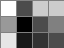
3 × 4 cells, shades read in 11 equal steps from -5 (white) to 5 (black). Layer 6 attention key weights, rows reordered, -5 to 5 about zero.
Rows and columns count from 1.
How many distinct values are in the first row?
3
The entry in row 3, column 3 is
3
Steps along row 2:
up down down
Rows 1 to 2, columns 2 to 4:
2 -3 -3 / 5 2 0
